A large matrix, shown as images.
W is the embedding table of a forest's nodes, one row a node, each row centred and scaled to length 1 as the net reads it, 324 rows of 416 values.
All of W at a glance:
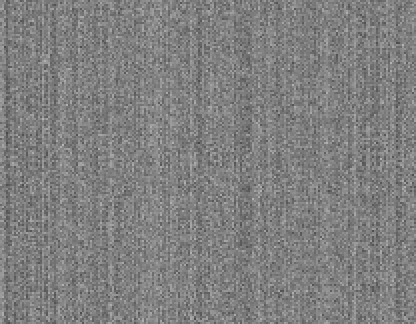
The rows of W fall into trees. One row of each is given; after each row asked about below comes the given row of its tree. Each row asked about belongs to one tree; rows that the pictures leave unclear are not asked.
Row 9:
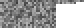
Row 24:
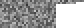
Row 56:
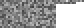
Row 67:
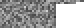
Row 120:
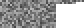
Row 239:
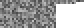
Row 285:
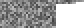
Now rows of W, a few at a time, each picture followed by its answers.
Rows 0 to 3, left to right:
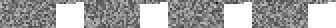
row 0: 239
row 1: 24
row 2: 120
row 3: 67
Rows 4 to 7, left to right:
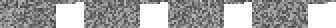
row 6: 9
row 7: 120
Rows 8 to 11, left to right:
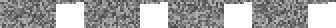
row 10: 67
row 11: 24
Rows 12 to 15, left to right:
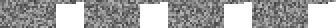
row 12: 67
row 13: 24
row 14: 24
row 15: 56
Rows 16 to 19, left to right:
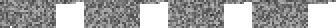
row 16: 285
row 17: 239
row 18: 239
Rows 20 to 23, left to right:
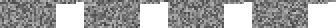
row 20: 56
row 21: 9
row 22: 239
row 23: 239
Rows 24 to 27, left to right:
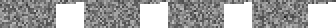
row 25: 239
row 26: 56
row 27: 9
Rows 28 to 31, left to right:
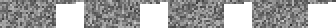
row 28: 285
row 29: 67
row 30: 67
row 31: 9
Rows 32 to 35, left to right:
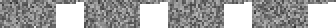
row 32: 56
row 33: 56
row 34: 56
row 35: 24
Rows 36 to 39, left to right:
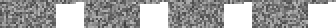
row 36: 285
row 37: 239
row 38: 9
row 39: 67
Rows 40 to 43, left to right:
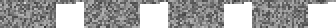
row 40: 67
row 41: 120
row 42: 9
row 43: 285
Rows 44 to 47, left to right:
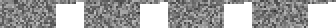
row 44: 56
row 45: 67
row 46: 9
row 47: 9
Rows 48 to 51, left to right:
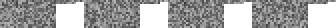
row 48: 239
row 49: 56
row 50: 239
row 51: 67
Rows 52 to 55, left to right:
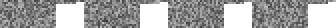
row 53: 239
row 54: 285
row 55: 56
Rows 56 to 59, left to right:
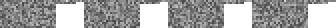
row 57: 285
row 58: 56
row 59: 24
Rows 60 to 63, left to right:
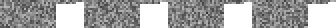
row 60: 67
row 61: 56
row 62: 285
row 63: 285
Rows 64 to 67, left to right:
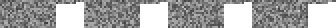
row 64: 56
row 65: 239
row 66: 24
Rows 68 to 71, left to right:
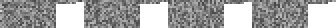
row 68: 239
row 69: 239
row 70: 285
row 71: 56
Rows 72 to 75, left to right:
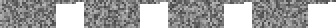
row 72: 239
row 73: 120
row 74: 239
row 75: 9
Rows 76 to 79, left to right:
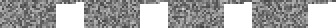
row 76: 120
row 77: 239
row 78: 24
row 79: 9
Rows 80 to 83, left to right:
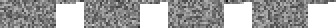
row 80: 9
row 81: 67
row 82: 120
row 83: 24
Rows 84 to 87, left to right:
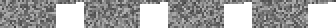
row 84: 120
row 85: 9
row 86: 24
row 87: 9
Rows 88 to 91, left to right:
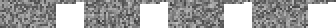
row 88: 67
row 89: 239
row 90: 239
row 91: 9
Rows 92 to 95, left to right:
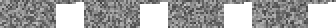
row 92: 120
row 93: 285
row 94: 24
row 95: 239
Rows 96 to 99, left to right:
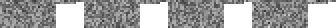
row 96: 24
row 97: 24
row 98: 56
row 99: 9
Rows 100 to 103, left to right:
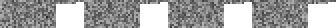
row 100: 239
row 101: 9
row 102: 9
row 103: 9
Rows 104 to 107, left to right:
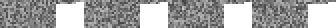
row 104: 285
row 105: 239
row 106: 24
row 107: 24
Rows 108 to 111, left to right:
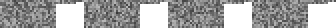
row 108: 24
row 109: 56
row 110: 24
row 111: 120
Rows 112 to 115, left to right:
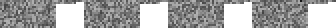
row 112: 24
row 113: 285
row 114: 67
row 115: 9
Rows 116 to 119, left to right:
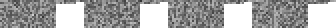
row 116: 9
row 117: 239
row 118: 285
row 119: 285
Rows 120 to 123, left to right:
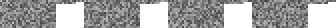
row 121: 285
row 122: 239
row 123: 56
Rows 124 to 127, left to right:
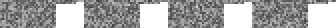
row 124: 285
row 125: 24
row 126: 56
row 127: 9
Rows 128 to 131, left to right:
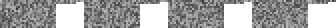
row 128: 56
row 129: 285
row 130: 67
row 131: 9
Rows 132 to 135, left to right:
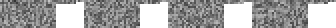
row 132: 56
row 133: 285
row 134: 239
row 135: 239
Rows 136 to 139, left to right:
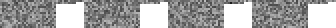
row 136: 24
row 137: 9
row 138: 56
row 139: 67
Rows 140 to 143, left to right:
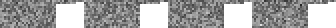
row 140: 24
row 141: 9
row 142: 67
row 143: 67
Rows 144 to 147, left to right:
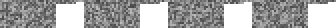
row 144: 285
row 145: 56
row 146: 285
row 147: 24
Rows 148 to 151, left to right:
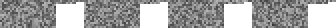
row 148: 239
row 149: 239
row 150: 67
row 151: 56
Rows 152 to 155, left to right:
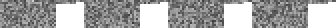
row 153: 9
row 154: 239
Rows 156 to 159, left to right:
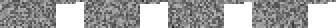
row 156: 239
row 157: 239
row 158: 56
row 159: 239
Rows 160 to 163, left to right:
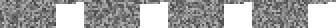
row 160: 285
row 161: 9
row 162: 239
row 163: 239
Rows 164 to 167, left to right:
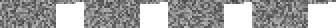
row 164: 239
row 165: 239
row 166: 120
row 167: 9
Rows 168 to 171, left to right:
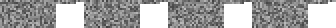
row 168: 56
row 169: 120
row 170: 24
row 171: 56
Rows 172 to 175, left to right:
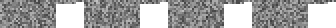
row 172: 239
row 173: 285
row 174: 285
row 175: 120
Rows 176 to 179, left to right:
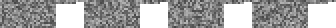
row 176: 56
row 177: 24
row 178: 120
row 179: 9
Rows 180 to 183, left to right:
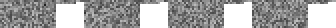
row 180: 9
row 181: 239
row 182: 285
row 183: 285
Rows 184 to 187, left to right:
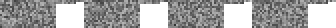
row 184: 24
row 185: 9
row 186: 56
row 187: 56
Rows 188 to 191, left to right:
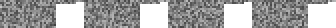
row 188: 285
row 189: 67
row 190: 56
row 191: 56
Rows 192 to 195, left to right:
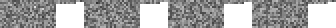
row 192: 9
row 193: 56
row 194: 56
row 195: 239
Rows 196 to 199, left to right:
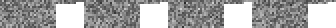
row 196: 24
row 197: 24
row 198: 285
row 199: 239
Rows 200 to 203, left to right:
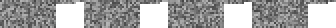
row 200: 239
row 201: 285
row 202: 24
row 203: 24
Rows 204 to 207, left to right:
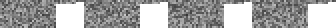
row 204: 239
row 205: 24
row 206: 24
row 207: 9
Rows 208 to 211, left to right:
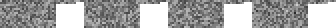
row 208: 67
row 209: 24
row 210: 120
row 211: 239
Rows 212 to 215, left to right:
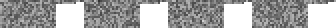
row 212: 9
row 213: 24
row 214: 9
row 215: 24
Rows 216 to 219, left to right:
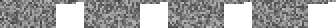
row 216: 285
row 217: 67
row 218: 67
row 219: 56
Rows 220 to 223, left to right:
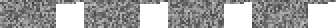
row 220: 9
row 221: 9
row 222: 239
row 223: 67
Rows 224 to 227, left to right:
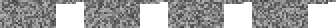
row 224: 239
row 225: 239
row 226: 120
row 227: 56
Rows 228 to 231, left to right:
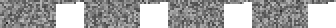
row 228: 9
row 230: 239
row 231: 24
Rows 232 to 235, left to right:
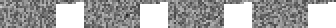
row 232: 285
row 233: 67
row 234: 285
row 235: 9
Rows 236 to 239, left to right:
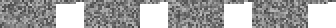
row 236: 24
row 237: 239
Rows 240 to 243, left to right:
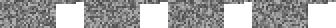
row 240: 24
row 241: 24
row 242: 9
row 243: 67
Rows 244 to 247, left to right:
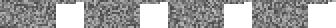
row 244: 67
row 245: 24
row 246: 56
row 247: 56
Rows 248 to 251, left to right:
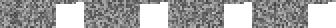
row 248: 285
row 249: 9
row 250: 239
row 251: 56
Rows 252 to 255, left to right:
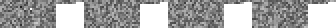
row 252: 120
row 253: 56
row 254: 120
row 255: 285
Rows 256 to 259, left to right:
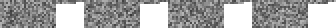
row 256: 9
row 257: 239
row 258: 24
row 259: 67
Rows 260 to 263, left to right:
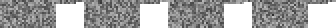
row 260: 24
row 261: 56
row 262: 239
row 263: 56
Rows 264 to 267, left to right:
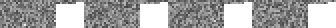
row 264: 285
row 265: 9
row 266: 9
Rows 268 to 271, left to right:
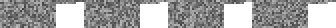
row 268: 9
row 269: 239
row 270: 285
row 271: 239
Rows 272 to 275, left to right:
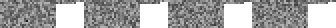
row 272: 9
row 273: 56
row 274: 24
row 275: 9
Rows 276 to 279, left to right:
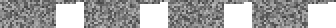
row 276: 9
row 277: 56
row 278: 67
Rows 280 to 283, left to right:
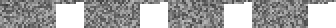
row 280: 24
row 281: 67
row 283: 239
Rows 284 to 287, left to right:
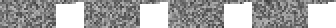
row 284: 285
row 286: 239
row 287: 24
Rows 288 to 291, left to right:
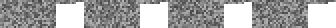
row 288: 239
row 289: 24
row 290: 24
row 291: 24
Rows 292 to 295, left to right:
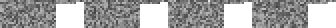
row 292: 9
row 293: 9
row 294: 9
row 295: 239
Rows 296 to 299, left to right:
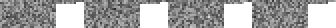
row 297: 9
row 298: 239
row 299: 56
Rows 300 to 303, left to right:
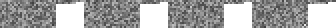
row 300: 285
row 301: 120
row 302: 285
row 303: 9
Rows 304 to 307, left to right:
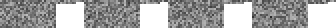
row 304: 67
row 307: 120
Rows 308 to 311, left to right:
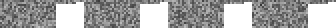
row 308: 67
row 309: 56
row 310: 9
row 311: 120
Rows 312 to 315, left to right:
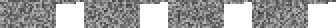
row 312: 9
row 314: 9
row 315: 9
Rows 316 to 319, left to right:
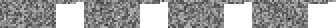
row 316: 285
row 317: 56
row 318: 56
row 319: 56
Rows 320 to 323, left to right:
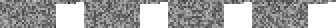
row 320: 24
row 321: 9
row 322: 120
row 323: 67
